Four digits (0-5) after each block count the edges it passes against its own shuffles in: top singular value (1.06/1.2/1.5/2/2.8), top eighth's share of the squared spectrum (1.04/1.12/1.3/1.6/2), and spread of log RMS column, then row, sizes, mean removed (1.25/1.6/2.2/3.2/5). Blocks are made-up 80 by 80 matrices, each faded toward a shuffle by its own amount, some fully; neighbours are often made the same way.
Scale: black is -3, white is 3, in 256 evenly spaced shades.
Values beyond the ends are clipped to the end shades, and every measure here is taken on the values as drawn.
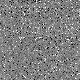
2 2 1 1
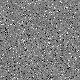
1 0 0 0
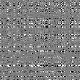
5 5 3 4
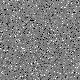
0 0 0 0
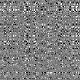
4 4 3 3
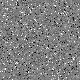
1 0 0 0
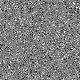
2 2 1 0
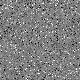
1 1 0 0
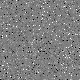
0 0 0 0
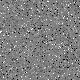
0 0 0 0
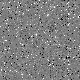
1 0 0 0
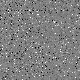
1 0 1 0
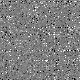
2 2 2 2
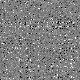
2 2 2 2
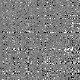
2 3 3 3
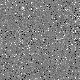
2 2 1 1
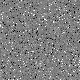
0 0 0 0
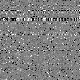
4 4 1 3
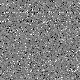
3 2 0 1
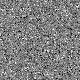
2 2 0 1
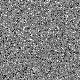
2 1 0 0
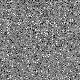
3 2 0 0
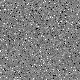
0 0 0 0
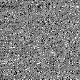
3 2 1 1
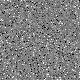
0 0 0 0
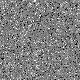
2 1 0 0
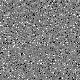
3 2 0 1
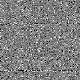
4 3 1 2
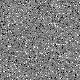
2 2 1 0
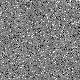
2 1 0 0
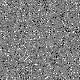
3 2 1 1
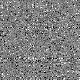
3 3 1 2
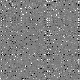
4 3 2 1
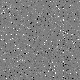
2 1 0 0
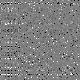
4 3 1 2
